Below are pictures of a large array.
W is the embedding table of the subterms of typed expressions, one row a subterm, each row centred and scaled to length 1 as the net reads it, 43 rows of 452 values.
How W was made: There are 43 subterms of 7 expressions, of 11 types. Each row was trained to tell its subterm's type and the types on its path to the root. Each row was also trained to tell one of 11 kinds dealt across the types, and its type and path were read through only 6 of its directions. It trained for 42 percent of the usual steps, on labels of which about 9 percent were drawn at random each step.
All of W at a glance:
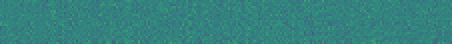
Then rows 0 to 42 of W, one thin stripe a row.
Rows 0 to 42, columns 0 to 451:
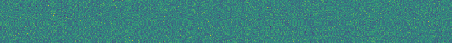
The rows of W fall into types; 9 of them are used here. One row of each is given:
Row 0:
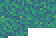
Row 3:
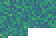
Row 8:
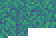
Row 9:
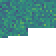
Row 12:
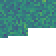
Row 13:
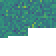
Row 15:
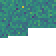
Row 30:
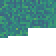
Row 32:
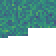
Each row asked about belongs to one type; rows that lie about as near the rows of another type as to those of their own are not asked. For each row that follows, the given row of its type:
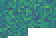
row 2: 9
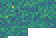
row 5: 13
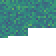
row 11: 13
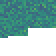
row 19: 0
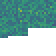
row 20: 32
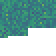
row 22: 13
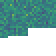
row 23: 15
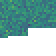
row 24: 15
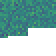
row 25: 15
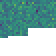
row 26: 12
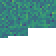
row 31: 32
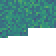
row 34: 9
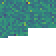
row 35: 0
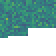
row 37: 15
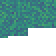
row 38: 13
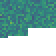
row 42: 12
